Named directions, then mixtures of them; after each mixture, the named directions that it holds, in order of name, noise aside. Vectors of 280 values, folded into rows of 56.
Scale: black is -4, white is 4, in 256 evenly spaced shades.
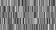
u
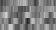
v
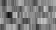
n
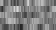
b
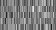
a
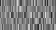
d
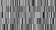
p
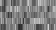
b, n, u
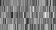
a, d, v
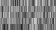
b, p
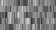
a, n, v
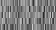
p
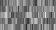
d, u, v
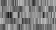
n, p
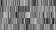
p, u, v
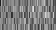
a, d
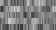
b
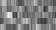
n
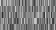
p, u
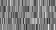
u, v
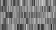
a, b, n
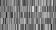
a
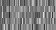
p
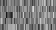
a, n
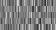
a, d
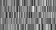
a, d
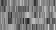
n, u, v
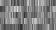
b, u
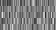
p, u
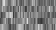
a, b, n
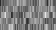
a, d, v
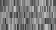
a, b, v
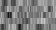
b, n
